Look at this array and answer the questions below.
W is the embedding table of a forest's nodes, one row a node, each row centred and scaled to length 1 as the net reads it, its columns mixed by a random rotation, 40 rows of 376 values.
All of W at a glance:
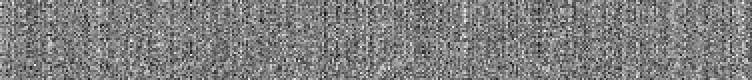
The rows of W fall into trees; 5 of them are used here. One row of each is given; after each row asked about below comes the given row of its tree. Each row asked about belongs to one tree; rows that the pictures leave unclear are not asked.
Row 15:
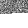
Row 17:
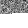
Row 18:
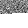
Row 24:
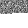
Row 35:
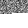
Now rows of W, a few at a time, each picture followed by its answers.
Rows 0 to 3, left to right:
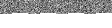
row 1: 18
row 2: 17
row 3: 35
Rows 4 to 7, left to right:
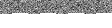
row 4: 18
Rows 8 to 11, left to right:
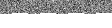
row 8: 35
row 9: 18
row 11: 35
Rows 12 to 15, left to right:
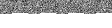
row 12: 15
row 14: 18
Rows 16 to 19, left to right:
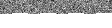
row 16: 18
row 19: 15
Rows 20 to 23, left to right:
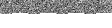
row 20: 24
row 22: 18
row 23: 18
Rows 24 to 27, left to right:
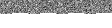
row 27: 35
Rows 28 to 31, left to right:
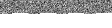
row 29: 24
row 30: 24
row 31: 17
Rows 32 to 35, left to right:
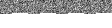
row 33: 15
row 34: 15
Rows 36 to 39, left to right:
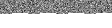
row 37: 35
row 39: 24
